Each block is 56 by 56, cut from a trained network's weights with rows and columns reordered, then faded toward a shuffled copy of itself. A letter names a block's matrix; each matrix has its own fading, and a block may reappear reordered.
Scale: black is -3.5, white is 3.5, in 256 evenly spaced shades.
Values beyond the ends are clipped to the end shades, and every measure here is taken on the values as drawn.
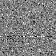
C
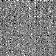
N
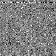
C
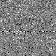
C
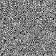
C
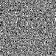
C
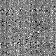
N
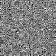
C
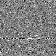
C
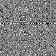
C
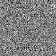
C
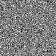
C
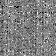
N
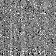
N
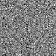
C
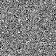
C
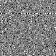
C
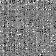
N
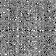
N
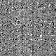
N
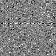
C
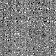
N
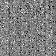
N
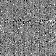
N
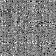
N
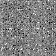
N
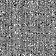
N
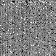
N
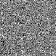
C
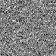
C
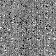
N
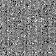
N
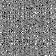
N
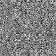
C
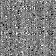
N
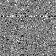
C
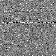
C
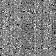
N
